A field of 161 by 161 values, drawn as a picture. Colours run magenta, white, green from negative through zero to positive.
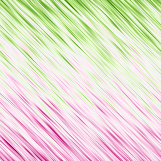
Slope: up to the top. Histogram: bell-shaped. Grain: diagonal, down to the right.
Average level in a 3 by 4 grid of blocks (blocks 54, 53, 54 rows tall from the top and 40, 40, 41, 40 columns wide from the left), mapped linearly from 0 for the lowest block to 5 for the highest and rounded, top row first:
5555
2333
0001
